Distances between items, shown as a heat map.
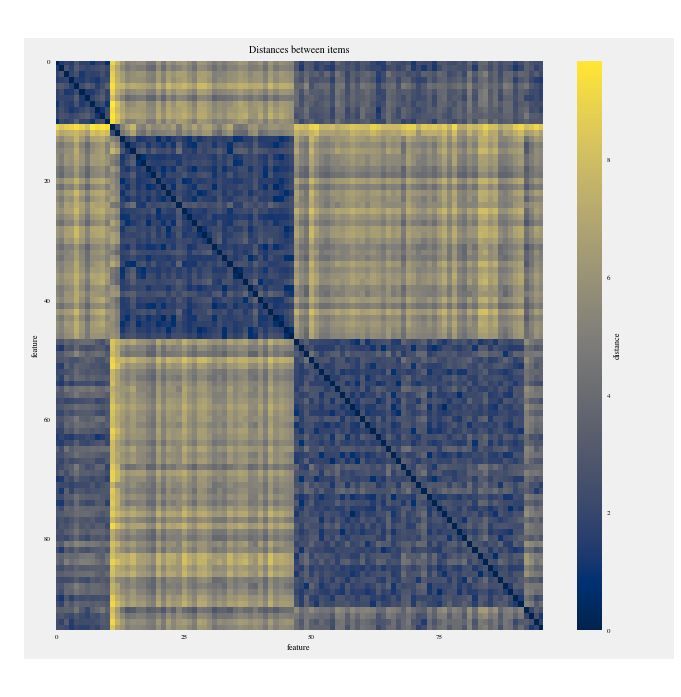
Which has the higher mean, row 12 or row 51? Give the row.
12
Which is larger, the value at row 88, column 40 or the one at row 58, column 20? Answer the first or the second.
the second
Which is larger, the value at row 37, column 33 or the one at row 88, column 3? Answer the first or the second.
the second
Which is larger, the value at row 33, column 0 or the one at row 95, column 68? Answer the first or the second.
the first
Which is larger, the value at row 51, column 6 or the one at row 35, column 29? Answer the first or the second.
the first
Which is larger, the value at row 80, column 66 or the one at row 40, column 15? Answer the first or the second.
the second
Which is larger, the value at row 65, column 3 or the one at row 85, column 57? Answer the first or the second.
the first
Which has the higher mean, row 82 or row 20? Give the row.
20
